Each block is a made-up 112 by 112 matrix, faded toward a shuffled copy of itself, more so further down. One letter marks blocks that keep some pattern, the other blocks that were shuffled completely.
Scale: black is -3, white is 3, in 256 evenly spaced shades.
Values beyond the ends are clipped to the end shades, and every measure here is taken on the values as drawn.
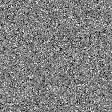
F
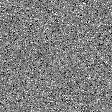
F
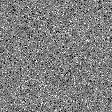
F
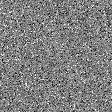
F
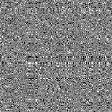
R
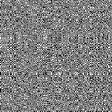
R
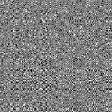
R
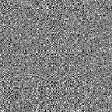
R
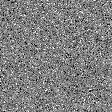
F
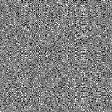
R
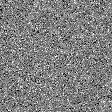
F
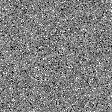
F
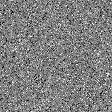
F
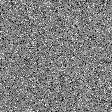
F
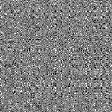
R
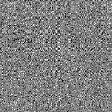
R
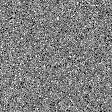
F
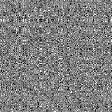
R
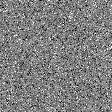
F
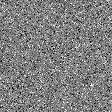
F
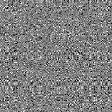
R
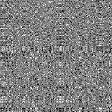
R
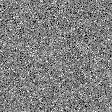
F
